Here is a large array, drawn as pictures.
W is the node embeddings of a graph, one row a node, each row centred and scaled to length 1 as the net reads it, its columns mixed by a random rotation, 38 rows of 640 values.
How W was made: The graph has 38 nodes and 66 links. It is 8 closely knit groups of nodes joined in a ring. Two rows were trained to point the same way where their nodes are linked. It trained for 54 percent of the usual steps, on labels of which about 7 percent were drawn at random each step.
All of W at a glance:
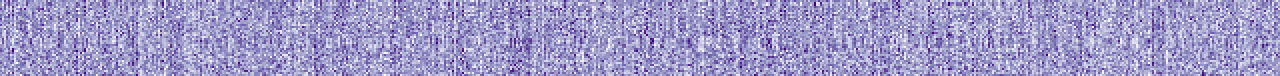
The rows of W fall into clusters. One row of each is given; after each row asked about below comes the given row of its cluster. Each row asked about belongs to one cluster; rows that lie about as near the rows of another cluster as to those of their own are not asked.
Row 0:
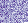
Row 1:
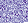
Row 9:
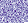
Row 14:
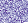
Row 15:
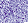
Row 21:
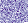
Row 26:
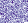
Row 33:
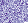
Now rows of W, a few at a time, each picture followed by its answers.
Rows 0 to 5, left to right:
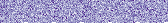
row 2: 1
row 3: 0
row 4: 14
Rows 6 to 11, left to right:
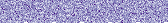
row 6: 9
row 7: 0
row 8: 1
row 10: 33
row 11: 26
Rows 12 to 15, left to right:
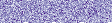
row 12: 14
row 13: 9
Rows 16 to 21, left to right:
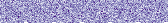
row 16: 26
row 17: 9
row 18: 15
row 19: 21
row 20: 21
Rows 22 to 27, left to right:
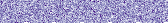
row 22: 21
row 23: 21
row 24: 0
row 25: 0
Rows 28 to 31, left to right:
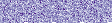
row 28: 33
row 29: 26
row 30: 1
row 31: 15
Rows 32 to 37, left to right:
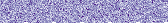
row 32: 21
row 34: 1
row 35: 9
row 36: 0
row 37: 26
